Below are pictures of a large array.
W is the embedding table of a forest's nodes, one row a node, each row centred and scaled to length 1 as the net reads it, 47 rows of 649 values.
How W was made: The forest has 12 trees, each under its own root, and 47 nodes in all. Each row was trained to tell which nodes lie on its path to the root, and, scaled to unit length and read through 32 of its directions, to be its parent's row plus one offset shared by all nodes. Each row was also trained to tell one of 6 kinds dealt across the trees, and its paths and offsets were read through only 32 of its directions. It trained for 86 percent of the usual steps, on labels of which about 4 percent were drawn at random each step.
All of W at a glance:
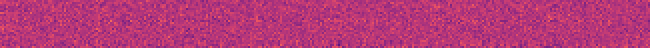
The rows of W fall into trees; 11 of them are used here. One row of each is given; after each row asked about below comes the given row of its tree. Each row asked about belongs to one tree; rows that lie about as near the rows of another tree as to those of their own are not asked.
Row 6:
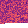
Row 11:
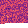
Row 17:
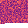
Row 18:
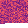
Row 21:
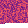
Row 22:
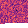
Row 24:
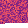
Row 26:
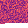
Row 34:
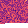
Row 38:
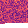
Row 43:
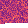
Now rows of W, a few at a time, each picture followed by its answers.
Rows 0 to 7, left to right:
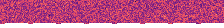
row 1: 17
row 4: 24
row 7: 43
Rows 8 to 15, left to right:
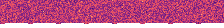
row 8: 11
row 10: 6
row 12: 38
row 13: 17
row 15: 24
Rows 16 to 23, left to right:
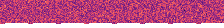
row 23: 34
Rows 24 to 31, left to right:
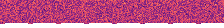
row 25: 22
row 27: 38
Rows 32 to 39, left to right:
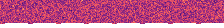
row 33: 43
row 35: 11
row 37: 18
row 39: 6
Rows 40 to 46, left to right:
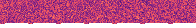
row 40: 26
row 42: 26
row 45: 34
